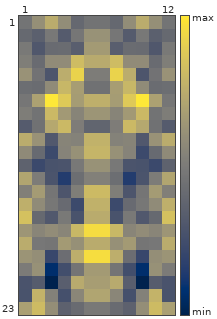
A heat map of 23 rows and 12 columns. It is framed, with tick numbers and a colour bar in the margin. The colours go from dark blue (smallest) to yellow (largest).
Seam: none. Odd rows or columns: none. Slope: none. Mirror symmetry: left to right.
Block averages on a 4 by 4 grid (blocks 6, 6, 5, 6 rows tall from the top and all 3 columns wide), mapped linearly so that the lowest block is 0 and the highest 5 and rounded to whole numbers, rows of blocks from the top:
0 4 4 0 / 1 5 5 1 / 3 2 2 3 / 0 3 3 0
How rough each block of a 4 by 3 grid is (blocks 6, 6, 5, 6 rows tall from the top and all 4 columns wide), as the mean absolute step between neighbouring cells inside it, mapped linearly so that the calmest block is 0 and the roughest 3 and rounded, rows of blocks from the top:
111
202
131
313
